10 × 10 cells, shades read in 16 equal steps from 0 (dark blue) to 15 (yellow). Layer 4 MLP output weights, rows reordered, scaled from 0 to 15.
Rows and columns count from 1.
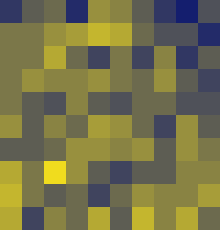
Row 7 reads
5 5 6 9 9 8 9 5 9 7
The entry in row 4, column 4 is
8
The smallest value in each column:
2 3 4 1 3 3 3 2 0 1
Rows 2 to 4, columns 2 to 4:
7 9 10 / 7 11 6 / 9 8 8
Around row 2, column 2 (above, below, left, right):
5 7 7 9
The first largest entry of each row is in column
5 5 3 2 4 5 4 3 1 7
